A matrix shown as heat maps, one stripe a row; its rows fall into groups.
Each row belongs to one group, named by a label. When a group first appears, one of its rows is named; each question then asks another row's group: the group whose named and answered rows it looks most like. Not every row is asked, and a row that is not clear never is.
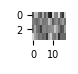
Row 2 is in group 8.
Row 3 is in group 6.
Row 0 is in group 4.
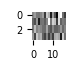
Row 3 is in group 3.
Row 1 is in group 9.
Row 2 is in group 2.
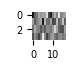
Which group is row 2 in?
8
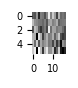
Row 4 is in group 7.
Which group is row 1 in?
6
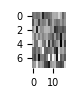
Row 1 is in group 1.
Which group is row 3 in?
7
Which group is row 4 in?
3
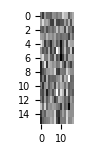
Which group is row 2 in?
9
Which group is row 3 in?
3
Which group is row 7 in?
1
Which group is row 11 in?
9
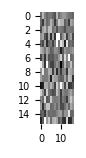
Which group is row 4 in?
9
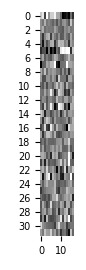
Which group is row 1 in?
3
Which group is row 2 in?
2
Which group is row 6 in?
2
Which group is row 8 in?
7
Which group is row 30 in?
6
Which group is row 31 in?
3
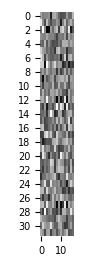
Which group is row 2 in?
8
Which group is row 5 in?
6
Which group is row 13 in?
9
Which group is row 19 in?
2
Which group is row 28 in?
3
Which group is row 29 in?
6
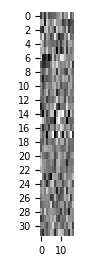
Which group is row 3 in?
2
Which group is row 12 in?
9
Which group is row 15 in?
6
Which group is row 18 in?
9
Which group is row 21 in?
6
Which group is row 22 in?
6
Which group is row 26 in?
2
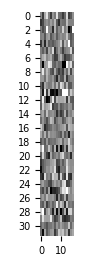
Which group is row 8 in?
2
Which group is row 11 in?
3
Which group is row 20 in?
8
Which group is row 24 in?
8
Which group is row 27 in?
9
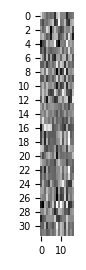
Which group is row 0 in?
6
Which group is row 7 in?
9
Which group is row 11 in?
8
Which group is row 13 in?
7
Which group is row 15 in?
2
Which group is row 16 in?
1
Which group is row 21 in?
6
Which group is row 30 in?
9
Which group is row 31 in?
9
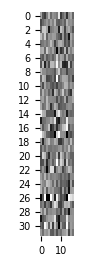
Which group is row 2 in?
4
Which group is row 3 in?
7
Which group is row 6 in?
9
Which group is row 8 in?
6
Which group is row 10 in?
3
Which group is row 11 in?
8
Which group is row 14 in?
6
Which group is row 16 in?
3
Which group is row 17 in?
6
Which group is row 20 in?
4
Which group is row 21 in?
9
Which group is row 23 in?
7
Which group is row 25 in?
7
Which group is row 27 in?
2
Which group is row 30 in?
4
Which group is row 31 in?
3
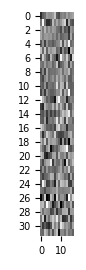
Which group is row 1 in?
8
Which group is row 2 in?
7
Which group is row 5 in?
7
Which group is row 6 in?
4
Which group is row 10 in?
9
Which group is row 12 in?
6
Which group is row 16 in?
6
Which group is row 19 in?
3
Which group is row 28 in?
3
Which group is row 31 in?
4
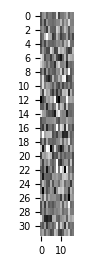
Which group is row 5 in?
8
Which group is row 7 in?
6
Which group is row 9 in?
8
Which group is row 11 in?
3
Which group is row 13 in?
9
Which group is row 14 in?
6
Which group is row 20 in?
1
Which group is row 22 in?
9
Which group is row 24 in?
8
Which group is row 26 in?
7
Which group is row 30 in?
9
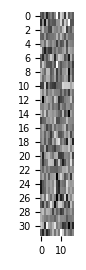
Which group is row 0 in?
9
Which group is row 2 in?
8
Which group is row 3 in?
9
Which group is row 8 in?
3
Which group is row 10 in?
3
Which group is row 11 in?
7
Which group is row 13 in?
4
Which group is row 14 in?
7
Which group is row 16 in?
8
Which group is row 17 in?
2
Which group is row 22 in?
3
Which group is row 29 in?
6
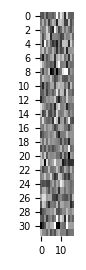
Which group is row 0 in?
9
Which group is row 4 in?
3
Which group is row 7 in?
6
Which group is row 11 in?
9
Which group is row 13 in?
6
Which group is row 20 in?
7
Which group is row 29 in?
9
